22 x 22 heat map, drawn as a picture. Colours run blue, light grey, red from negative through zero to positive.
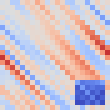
An odd patch, lower than its surroundings, sits in the bottom right. Neither half mirrors the other. Streaks slant down to the right. The bottom right is the ninth with the lowest average.
